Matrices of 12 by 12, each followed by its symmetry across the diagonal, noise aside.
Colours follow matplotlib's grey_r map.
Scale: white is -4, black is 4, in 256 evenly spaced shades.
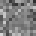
antisymmetric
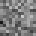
neither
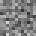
neither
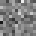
antisymmetric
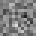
antisymmetric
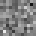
antisymmetric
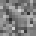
antisymmetric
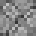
symmetric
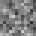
antisymmetric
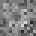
symmetric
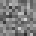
neither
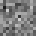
neither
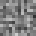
antisymmetric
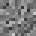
symmetric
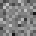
symmetric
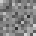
symmetric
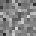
symmetric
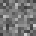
symmetric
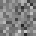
neither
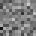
neither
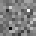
antisymmetric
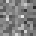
neither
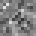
symmetric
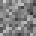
neither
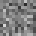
antisymmetric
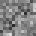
symmetric
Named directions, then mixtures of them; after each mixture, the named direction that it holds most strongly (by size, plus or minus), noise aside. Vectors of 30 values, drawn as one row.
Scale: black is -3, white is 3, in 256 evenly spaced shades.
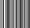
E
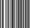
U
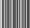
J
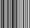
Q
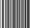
J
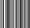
E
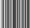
J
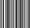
E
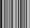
J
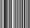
U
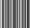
J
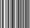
U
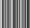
J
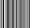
E
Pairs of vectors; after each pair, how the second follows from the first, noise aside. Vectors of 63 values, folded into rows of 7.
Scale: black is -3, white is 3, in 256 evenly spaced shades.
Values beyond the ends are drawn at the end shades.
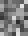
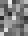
reversed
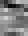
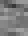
shrunk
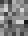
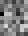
reversed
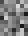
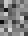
reversed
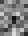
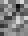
wrapped around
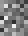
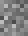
shrunk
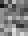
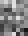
reversed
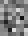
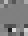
partly zeroed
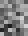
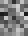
wrapped around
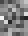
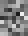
reversed
